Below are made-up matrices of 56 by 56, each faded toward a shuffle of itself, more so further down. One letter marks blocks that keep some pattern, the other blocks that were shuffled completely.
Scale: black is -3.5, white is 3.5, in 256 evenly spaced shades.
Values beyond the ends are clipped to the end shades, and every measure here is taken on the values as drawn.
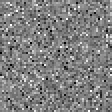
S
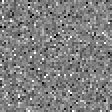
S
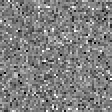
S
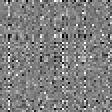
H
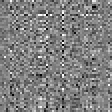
H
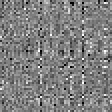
H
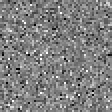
S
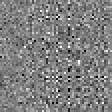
H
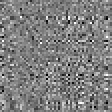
H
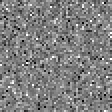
S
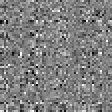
H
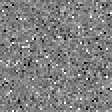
S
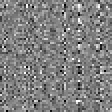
H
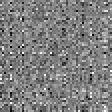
H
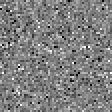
S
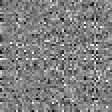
H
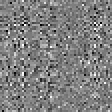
H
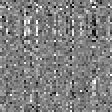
H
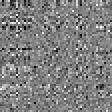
H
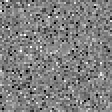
S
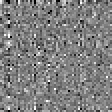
H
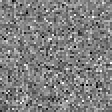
S
